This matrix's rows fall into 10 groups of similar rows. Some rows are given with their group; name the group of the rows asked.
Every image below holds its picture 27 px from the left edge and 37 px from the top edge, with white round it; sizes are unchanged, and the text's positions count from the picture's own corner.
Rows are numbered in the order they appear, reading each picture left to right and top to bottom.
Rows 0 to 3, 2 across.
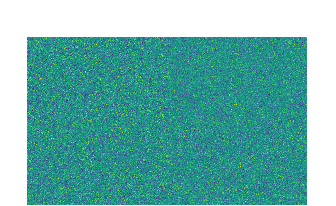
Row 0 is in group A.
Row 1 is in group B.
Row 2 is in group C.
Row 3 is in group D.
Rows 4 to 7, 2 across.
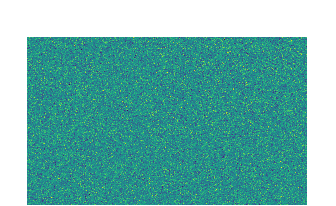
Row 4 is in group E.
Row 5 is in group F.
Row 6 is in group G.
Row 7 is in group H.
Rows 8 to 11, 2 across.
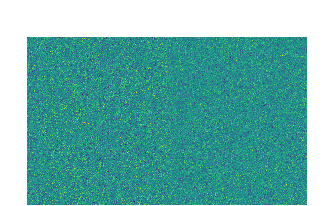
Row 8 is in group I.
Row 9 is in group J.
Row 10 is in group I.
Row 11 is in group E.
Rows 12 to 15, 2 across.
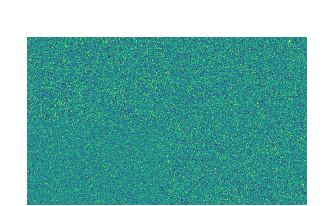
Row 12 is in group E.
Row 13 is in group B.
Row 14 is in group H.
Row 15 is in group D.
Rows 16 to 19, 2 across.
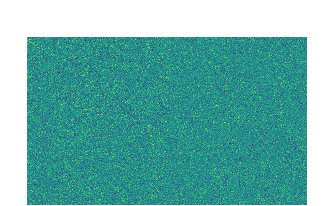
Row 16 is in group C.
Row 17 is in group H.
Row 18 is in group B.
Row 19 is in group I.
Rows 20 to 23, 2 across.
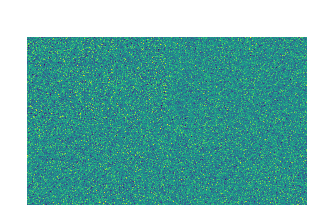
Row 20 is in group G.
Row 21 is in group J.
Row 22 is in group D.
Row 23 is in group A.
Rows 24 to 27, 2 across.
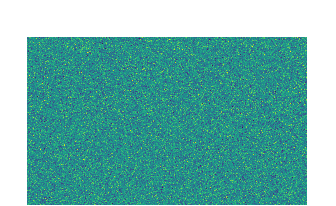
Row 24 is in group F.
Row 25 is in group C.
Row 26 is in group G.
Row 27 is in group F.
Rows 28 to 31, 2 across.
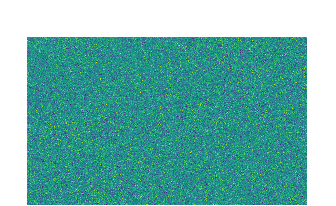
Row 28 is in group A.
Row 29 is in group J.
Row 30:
H
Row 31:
E
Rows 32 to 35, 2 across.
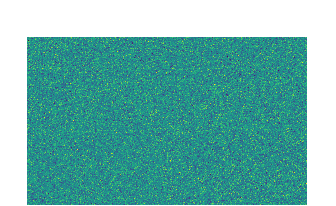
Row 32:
E
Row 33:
I
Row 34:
G
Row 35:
C
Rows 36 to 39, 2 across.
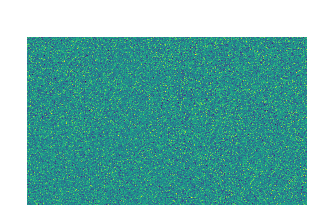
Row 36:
G
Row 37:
E
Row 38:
H
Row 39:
G
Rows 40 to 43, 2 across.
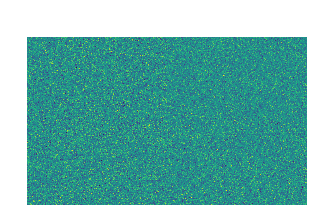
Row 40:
J
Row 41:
G
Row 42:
B
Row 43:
G
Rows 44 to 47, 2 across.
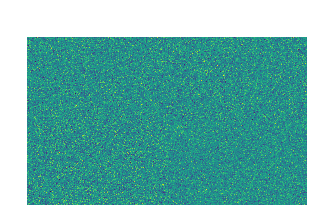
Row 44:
H
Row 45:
G
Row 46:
D
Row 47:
A
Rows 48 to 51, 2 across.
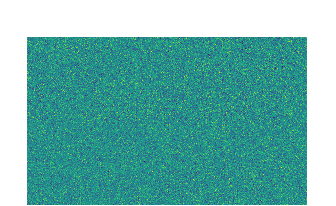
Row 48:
A
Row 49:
F
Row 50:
I
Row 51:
H
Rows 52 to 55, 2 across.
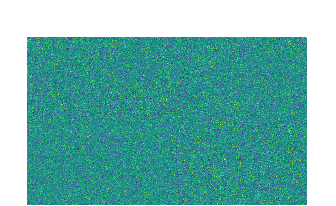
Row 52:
C
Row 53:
B
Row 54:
F
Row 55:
I
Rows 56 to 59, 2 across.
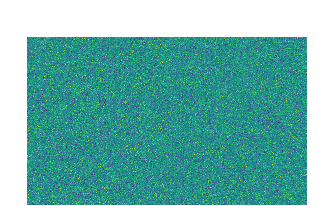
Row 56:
I
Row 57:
E
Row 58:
D
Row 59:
F
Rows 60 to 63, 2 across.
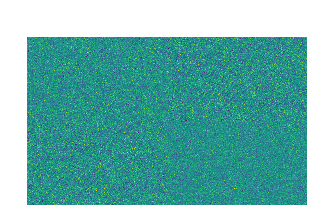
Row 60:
F
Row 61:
D
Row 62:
D
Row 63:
B
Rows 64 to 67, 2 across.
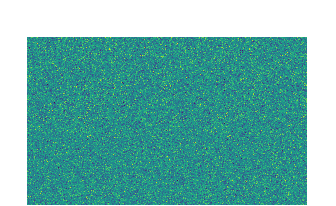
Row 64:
J
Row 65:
J
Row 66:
F
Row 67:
F
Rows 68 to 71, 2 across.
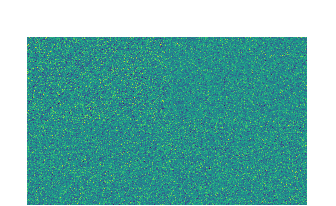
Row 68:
D
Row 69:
J
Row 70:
I
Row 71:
E
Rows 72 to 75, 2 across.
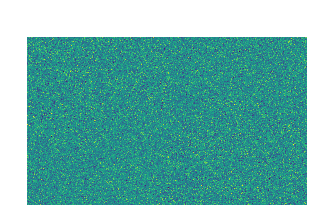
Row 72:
G
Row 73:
B
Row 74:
A
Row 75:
B
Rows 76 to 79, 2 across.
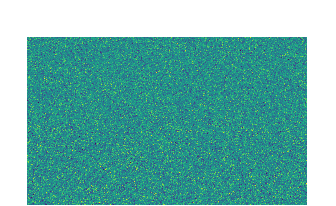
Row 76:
E
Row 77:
J
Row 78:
D
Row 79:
C
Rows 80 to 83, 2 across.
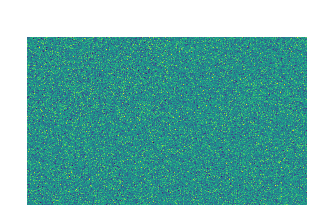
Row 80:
I
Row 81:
A
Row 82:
H
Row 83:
H
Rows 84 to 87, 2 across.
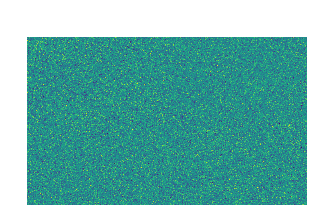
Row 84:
A
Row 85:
G
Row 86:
H
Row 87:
B
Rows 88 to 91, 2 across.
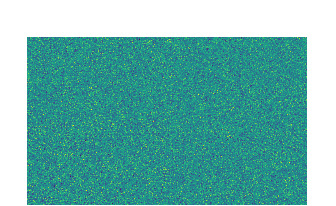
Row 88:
B
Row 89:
C
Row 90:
G
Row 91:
F
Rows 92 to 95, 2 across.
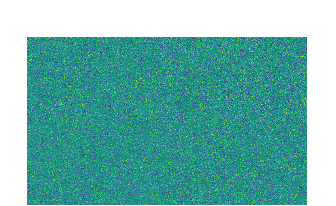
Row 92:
E
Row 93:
J
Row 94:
H
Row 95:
H
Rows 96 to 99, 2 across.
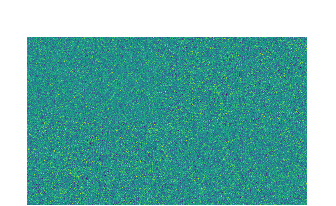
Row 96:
G
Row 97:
I
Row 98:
I
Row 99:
C
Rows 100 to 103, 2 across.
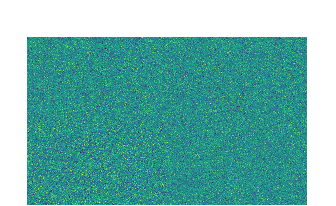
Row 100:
F
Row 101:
F
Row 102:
D
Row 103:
B
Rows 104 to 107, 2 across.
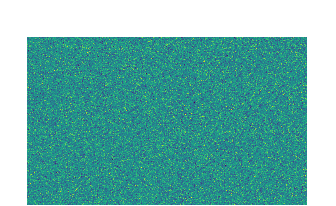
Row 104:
F
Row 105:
G
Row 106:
H
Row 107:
G
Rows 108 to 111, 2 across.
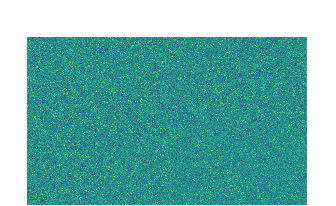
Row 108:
H
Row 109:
I
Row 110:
G
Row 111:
B
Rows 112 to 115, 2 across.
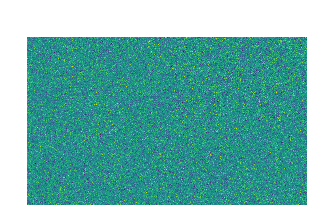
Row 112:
B
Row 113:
I
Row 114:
J
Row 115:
A
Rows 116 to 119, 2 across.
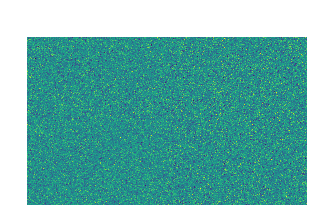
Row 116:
C
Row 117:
I
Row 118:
A
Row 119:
J
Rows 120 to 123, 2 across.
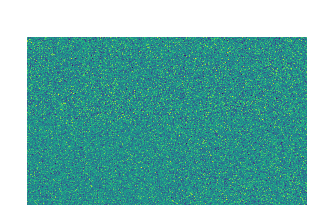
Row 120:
C
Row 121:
F
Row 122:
H
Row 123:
A
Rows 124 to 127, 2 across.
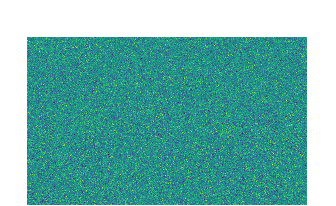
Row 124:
A
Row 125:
E
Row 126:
G
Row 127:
F
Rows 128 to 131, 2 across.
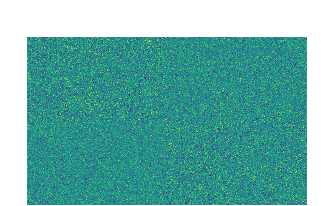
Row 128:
B
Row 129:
I
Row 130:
A
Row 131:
E
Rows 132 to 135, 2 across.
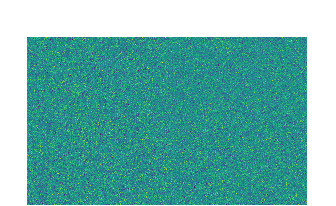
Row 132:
I
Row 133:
F
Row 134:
J
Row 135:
E
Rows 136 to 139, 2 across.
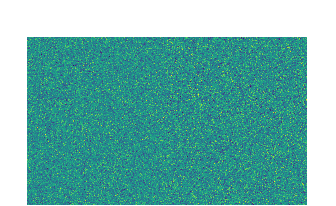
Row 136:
E
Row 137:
C
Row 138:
J
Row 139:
D
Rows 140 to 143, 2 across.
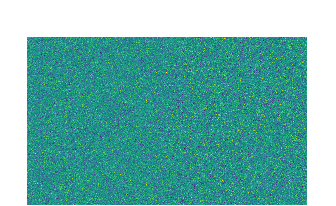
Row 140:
E
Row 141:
I
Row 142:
E
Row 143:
G
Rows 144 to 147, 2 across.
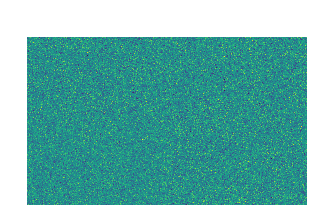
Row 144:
F
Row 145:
J
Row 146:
J
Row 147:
D
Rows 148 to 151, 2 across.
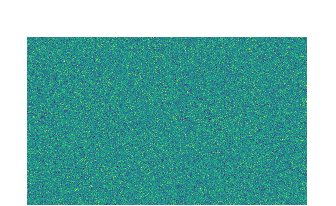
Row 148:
G
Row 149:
J
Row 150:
H
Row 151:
J
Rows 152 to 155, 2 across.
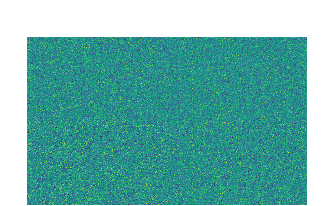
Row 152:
H
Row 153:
I
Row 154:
E
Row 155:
I
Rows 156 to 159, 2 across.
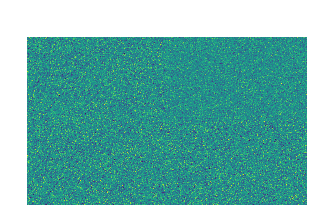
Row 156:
D
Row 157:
H
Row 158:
D
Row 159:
E
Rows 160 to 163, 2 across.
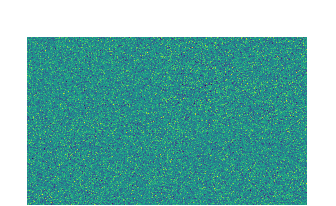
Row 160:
J
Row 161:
E
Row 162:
G
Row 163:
C
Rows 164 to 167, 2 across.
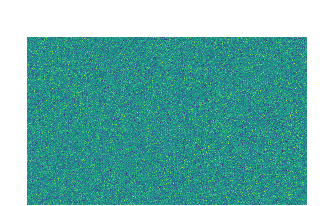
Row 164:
I
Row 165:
E
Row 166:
C
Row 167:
F
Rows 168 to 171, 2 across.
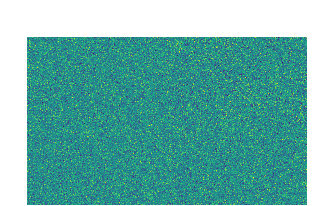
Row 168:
H
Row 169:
A
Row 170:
F
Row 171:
J
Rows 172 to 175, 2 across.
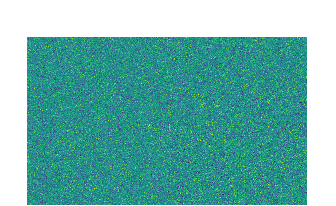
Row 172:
H
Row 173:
C
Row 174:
B
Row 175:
H
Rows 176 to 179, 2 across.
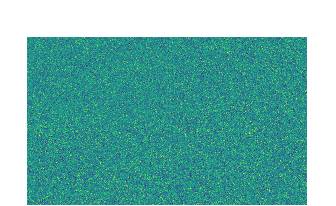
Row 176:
D
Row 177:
F
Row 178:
A
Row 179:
J
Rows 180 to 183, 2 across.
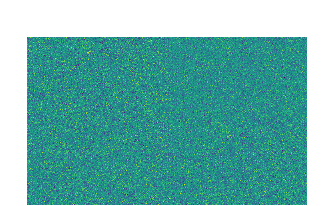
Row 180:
F
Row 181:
F
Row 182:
E
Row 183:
F
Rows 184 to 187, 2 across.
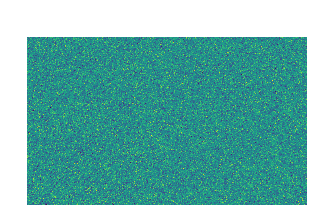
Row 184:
D
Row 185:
F
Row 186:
D
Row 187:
A
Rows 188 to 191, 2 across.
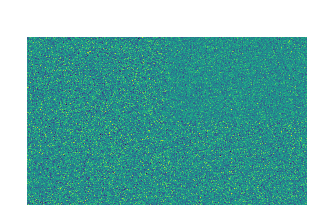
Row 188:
F
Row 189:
B
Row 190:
J
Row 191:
B
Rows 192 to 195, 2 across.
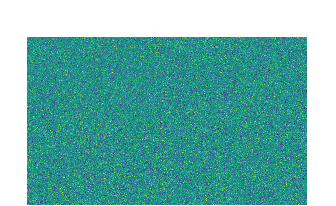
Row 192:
G
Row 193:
A
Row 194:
J
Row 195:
E
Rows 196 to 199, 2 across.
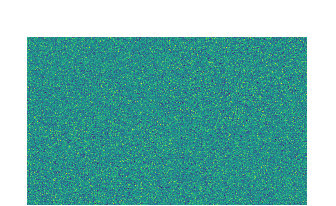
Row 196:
H
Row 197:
H
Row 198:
H
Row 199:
E
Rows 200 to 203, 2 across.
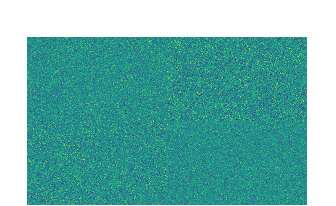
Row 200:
B
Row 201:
D
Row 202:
G
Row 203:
A
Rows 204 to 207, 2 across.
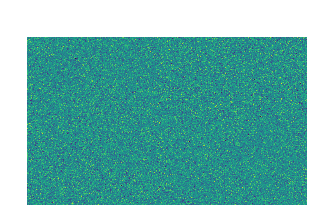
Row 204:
C
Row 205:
H
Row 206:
C
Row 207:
G
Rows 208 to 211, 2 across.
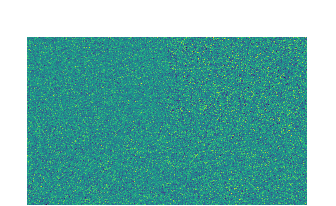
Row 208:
H
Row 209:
I
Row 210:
D
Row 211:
B
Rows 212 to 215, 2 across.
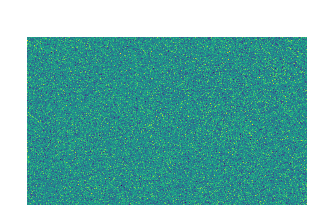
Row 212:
A
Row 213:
F
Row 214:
B
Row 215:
J
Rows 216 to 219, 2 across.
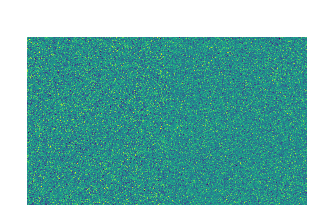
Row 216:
C
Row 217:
F
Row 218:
D
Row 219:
A
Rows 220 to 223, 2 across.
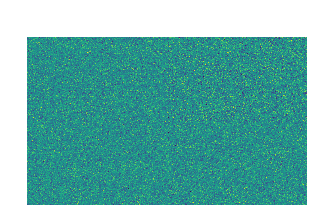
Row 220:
F
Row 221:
F
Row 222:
I
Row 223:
D
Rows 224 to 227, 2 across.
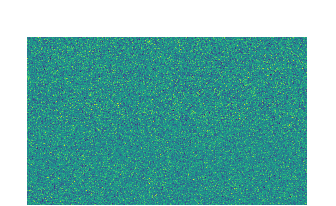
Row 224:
B
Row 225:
D
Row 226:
G
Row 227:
B
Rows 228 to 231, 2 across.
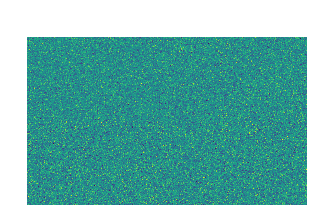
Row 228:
H
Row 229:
A
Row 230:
E
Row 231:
J
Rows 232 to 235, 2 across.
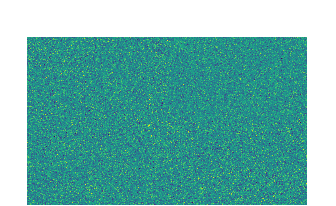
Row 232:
G
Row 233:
A
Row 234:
B
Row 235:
C
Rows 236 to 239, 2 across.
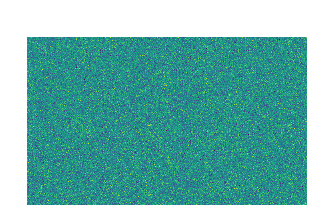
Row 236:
J
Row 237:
B
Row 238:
F
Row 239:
B
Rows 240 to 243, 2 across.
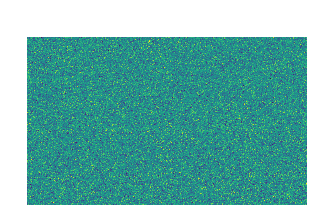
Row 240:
B
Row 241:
D
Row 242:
C
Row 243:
C
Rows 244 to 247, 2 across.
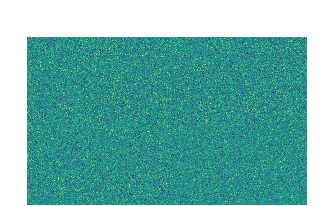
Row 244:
J
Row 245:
F
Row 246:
C
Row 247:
H
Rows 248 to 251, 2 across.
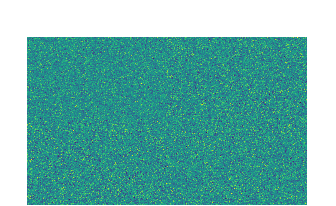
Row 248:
H
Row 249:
C
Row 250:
C
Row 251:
B
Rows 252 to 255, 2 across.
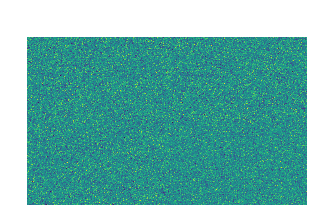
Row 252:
E
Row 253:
D
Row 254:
D
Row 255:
H
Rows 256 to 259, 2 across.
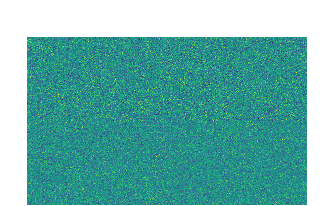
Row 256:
C
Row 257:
E
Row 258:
E
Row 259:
J
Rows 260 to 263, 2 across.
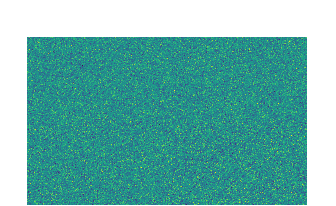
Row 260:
D
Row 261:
B
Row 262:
H
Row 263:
D
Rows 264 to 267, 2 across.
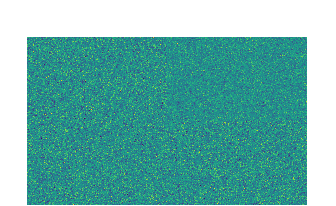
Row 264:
G
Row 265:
J
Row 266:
E
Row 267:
I
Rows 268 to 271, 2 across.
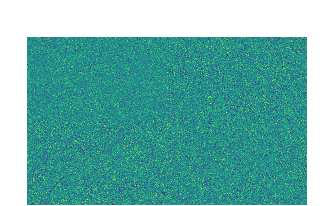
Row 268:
B
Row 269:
F
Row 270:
D
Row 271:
C
